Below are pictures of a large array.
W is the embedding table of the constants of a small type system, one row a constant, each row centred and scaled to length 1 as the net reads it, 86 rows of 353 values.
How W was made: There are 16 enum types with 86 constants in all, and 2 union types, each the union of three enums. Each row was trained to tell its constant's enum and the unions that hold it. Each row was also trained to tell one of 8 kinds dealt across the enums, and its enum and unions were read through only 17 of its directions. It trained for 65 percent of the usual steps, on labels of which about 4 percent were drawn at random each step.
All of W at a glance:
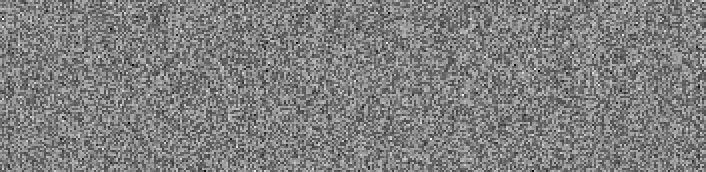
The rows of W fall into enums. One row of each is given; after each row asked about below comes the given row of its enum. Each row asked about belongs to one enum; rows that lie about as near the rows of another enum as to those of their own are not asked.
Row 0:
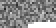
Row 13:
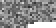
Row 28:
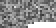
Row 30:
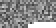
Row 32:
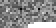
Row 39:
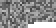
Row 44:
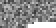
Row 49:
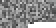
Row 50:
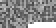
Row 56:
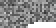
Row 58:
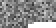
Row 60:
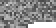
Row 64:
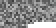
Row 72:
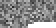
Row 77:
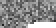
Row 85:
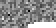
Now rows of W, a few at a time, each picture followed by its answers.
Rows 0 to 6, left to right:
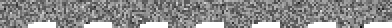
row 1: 39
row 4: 13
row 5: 13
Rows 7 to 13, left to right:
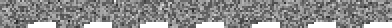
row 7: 58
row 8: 32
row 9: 28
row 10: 56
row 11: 58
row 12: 13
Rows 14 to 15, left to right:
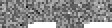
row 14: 50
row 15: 32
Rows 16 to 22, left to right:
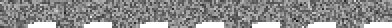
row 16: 58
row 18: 50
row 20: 58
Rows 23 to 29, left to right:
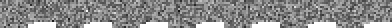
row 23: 44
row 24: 32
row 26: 60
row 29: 39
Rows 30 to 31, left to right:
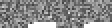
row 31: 60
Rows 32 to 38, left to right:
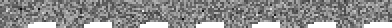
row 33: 56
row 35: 50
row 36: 13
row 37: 39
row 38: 64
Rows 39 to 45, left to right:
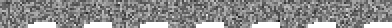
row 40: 77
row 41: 49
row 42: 39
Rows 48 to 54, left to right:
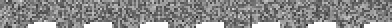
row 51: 50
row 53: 44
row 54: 39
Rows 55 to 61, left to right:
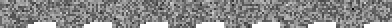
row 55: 58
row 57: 44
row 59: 60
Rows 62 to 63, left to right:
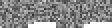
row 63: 77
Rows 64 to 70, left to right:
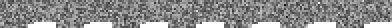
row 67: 44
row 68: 32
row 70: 28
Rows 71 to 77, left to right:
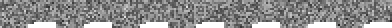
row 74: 49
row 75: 32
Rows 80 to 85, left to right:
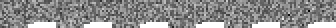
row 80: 50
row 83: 49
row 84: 44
